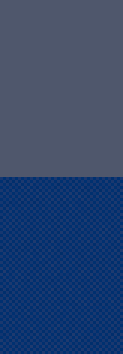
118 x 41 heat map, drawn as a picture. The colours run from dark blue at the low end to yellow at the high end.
The table splits into 2 rows of 1 panel. Panel 1,1: low, flat. Panel 2,1: very low, checkered, faint in contrast.
